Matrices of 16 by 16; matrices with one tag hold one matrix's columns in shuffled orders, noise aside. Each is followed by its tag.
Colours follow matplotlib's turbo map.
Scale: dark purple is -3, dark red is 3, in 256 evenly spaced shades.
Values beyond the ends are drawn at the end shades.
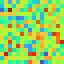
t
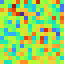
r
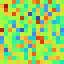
r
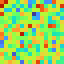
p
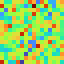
p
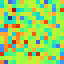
t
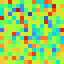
r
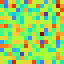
p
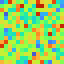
p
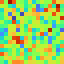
r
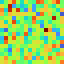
r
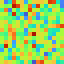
p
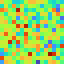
t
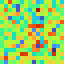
t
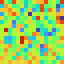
r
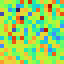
r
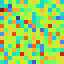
t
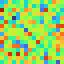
t
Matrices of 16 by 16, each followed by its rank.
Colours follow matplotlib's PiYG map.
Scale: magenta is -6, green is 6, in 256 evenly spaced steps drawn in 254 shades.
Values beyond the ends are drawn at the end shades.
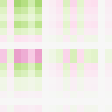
one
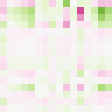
two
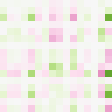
two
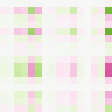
one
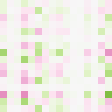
two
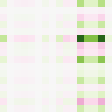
one
